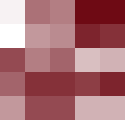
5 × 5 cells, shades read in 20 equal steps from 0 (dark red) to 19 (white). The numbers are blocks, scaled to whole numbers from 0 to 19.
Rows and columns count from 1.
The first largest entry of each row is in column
1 1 4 1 4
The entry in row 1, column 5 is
0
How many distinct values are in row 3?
5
